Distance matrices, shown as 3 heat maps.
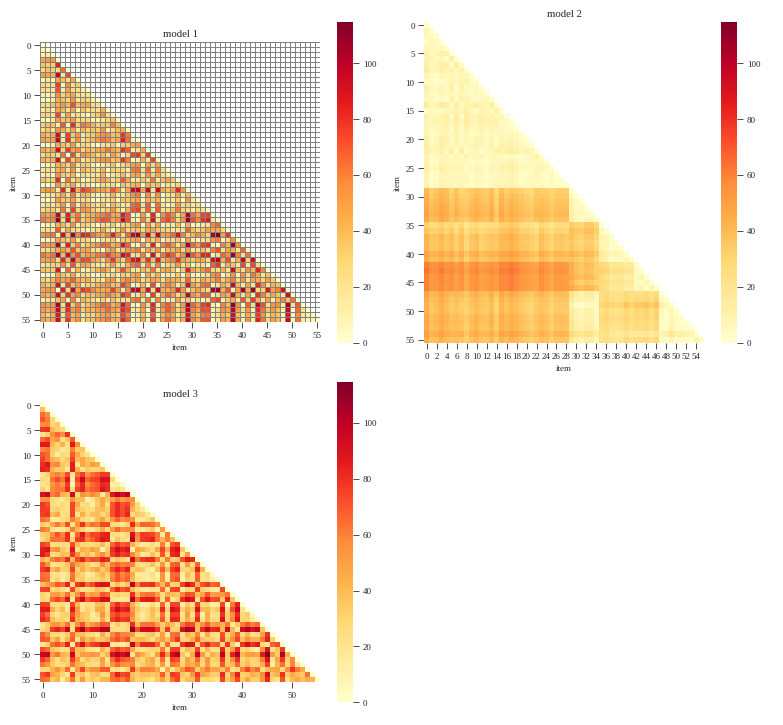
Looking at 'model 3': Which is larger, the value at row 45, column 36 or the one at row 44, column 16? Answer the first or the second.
the first
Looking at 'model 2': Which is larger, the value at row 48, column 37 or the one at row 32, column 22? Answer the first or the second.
the second
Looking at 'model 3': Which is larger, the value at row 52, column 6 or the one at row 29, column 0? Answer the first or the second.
the second
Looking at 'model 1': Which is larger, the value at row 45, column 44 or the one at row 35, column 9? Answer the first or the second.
the first
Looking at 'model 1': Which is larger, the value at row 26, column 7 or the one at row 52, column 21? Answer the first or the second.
the second
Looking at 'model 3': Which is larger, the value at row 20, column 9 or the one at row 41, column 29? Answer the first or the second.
the second
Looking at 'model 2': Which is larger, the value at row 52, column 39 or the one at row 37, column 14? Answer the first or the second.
the second
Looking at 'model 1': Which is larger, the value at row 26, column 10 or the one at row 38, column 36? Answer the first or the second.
the second
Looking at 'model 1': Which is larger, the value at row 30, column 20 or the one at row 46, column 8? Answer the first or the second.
the second
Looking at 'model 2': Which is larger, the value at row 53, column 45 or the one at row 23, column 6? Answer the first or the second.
the first
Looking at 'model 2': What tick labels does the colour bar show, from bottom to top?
0, 20, 40, 60, 80, 100
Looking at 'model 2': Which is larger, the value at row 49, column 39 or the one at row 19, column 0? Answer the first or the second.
the first
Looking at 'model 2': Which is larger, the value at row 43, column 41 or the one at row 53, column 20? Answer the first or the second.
the second
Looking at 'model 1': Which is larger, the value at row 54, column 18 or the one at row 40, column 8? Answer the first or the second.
the second
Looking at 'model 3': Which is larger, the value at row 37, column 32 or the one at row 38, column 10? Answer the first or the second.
the second
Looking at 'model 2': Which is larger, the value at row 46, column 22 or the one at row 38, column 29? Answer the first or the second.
the first
